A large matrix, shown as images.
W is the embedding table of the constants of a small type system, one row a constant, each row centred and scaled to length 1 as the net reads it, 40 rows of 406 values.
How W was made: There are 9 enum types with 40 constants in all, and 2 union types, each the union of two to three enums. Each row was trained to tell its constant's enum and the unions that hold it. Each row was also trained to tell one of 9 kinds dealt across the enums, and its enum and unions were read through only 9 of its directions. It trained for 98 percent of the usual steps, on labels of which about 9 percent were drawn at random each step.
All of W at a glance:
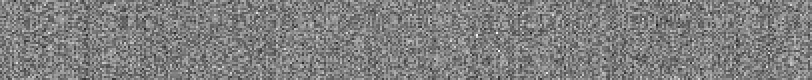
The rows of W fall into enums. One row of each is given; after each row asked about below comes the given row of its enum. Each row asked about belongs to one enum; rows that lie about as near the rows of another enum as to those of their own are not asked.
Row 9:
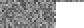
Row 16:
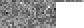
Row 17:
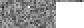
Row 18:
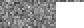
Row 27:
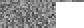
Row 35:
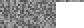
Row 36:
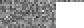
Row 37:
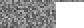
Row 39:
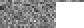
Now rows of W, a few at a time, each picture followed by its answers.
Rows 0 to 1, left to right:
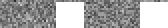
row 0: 39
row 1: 9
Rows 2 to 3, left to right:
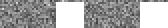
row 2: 16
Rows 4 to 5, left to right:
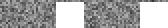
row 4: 36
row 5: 18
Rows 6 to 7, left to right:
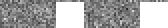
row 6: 37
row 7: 9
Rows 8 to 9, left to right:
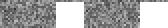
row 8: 36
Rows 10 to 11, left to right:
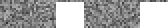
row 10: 36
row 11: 16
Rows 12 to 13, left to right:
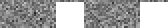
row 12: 18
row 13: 18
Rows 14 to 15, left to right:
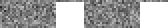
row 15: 39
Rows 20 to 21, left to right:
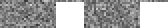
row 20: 36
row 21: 17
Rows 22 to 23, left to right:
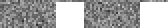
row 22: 27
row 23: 35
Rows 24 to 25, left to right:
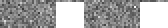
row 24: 37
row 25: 18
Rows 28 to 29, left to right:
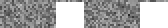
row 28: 9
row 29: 16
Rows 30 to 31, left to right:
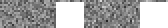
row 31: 37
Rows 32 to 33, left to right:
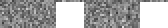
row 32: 16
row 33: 9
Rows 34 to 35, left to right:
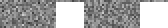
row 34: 37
